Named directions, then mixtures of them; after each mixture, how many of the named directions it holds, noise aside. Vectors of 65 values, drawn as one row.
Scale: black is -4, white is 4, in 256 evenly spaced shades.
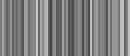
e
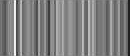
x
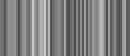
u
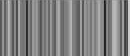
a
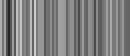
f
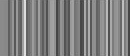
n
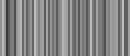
three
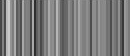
two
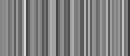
one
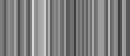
one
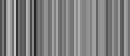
two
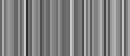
two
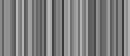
three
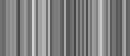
one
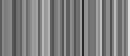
three
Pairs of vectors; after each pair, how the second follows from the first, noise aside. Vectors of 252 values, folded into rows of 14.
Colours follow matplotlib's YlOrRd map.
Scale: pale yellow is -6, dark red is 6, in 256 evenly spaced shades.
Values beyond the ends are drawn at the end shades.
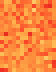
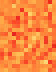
shuffled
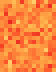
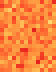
shuffled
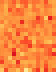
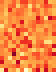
scaled up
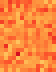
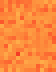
shrunk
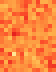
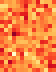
scaled up
